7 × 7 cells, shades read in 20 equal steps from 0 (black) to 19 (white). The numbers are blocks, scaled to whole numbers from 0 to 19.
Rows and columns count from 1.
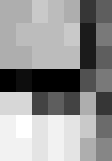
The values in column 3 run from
0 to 17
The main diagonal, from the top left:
13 14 14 0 5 15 10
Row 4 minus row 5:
-16 -15 -5 -7 -5 -7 5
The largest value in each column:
18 19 17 18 17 15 10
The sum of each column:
91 94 82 85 81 55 54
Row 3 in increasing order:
2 7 13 13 14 14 14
